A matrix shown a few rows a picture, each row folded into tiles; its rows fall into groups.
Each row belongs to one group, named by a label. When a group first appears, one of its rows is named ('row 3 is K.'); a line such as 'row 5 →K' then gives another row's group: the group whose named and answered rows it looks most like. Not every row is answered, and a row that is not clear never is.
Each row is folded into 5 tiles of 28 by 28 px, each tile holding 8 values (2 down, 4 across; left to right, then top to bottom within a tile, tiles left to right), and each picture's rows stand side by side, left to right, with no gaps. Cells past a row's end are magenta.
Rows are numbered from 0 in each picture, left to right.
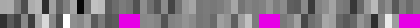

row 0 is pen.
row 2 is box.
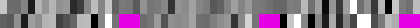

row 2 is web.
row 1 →box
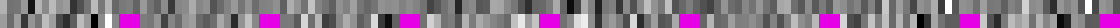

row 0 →box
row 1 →box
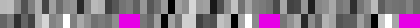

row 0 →pen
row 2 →box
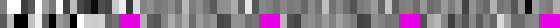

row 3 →web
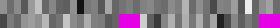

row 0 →pen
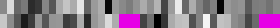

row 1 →pen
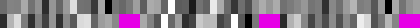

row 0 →web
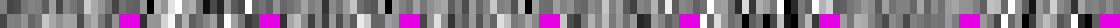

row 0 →pen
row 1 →pen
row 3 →web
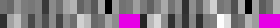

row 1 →web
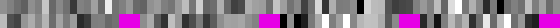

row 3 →pen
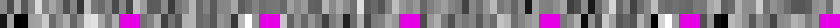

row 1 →box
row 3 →web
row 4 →box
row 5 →pen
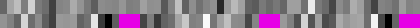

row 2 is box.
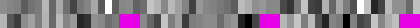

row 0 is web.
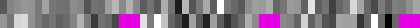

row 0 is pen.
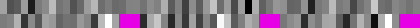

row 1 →web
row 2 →box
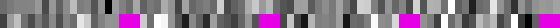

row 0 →web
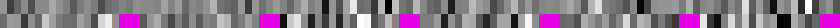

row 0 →box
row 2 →web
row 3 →box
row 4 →pen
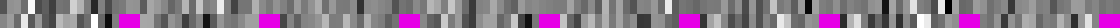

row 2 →pen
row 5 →web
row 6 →web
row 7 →box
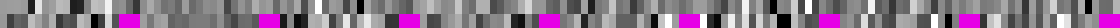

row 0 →box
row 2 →pen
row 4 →box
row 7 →web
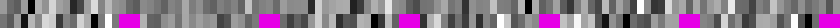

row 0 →box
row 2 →box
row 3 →web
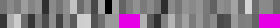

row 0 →web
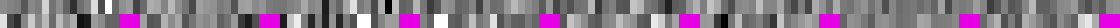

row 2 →web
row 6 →web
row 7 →box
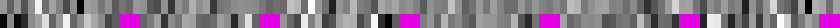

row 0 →pen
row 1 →box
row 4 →pen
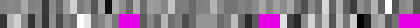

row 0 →web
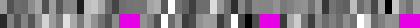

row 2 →web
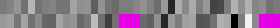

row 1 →box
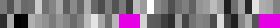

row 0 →pen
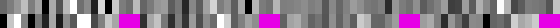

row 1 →web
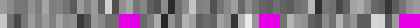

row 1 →box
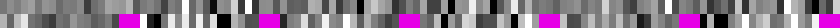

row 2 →pen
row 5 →pen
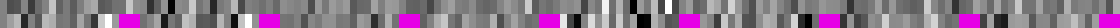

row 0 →box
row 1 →box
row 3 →pen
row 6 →pen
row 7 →pen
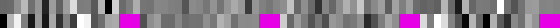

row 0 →web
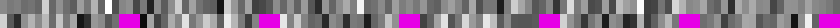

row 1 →pen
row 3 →pen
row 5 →box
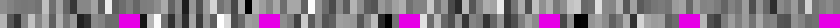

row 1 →web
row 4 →pen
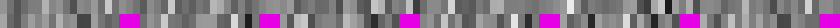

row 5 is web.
